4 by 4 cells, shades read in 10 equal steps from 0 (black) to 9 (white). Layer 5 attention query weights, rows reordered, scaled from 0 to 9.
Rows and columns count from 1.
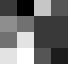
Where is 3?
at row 1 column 4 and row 4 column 3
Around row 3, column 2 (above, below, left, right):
4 9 4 2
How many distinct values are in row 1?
4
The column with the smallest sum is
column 4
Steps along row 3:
up down same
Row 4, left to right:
8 9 3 1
